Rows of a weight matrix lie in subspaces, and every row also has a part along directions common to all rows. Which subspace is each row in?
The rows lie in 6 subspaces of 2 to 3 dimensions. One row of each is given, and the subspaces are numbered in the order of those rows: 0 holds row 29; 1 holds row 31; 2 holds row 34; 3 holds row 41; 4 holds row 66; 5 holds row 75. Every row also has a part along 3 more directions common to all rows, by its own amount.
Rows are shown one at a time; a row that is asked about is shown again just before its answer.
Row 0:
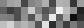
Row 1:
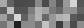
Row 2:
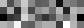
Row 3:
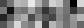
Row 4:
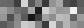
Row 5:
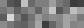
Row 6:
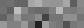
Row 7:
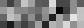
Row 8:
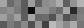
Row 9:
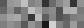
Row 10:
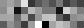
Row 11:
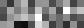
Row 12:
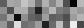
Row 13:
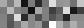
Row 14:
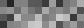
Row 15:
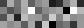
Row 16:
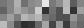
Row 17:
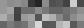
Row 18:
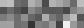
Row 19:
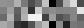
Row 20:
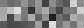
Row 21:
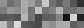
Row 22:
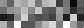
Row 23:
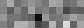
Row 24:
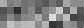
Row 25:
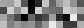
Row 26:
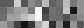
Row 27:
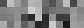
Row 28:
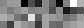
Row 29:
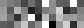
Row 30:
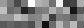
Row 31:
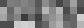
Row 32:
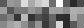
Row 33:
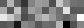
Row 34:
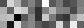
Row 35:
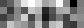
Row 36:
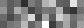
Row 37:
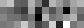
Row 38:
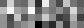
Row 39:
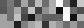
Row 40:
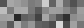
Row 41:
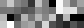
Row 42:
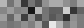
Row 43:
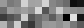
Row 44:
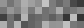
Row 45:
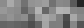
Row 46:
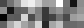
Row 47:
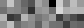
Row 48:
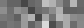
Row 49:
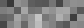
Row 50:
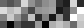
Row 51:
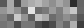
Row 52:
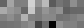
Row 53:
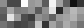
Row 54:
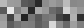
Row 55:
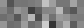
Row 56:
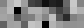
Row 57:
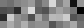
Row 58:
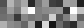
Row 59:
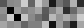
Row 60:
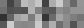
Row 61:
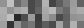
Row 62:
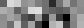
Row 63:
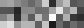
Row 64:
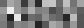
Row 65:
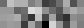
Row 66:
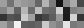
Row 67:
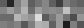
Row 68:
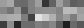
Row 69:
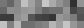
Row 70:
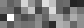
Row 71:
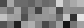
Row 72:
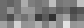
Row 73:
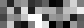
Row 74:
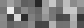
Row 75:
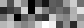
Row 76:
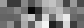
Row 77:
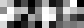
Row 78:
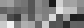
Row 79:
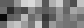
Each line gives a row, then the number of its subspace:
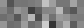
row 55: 0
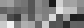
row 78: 3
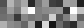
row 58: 5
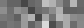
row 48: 0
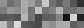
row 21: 4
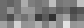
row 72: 4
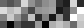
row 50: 3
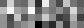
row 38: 5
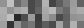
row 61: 2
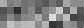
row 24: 3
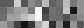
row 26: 1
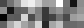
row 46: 2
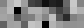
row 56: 0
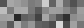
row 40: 2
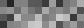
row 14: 1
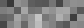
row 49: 1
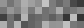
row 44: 4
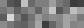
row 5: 3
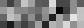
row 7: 3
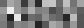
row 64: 5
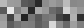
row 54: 5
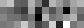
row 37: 1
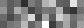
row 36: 0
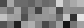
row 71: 4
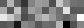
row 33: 4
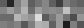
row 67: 1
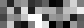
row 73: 1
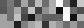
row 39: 4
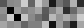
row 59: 5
